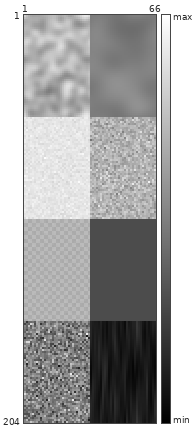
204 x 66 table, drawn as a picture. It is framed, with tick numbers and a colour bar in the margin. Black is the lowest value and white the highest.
It is made of 4 by 2 panels. Panel 1,1: high, blotchy. Panel 1,2: middling, smooth, faint in contrast. Panel 2,1: very high, fine-grained, faint in contrast. Panel 2,2: high, fine-grained. Panel 3,1: high, checkered, faint in contrast. Panel 3,2: low, flat. Panel 4,1: middling, fine-grained, strong in contrast. Panel 4,2: very low, streaked downward, faint in contrast.
